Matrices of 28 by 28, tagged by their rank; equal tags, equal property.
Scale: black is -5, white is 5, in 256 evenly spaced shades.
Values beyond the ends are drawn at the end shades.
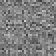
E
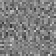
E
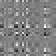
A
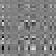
A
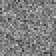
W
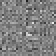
E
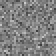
W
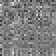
E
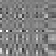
A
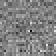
E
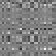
A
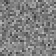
W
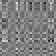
A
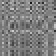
A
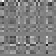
A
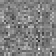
E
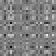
A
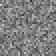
W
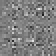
E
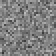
W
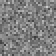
W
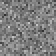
W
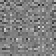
E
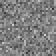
W
